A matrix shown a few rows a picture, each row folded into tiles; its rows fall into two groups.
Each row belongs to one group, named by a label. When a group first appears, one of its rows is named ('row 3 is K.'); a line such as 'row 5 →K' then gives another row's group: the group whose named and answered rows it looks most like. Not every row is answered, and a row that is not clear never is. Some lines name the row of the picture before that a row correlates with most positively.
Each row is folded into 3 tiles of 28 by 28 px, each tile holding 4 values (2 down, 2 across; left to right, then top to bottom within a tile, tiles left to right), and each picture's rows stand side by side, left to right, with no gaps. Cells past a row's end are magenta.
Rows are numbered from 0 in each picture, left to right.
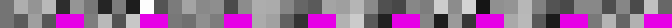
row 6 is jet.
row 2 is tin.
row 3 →jet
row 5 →tin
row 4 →jet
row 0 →tin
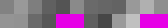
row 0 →jet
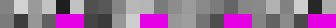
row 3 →tin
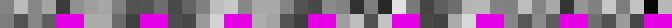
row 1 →jet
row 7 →tin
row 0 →tin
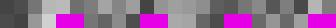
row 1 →tin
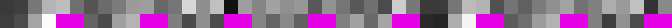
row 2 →tin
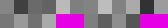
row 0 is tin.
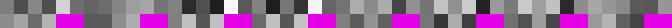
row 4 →tin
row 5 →tin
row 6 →tin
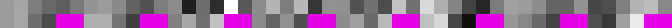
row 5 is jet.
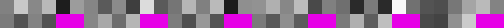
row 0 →tin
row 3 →tin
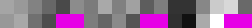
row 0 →jet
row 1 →tin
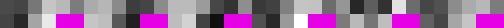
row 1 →jet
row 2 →jet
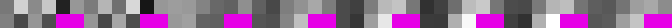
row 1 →tin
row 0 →tin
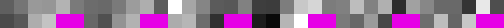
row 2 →jet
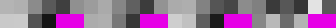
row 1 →jet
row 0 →jet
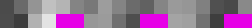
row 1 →jet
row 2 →jet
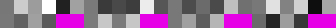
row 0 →tin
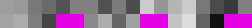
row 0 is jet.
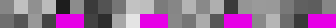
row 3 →jet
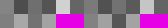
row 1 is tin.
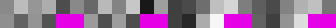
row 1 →tin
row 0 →tin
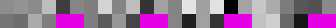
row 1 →tin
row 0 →tin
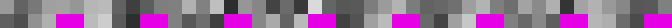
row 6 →tin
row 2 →tin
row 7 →jet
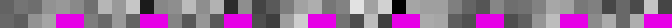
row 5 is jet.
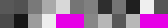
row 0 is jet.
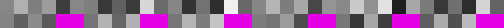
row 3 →tin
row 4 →tin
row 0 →tin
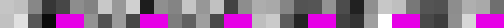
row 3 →jet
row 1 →tin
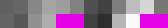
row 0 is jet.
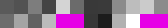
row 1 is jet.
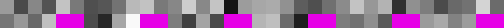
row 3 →jet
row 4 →tin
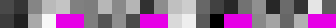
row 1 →tin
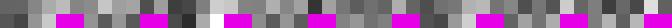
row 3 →tin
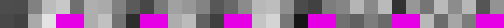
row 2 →jet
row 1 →jet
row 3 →jet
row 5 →tin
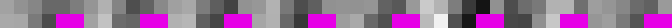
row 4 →jet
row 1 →jet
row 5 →jet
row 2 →jet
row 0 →jet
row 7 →jet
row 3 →jet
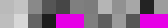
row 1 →tin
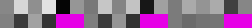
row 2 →tin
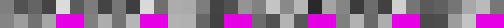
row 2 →jet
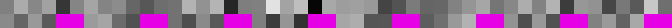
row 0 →tin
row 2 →tin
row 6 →tin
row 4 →jet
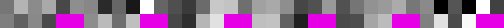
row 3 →jet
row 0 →tin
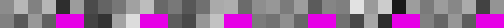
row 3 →tin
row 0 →tin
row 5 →tin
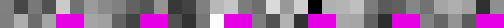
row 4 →jet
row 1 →jet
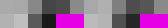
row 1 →jet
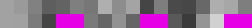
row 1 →tin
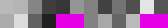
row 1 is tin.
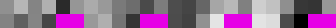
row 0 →tin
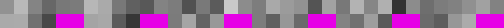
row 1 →jet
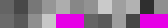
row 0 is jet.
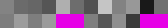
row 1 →tin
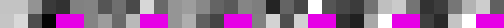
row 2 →jet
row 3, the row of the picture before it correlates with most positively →0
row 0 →jet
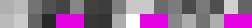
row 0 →jet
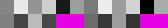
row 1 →tin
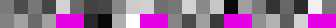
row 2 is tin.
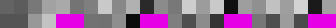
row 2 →tin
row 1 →tin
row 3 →tin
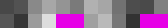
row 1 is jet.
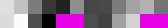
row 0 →jet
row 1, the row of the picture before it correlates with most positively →0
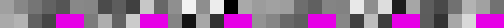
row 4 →tin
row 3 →jet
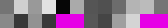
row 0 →tin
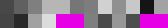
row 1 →tin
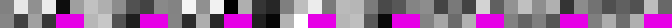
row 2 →tin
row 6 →tin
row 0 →tin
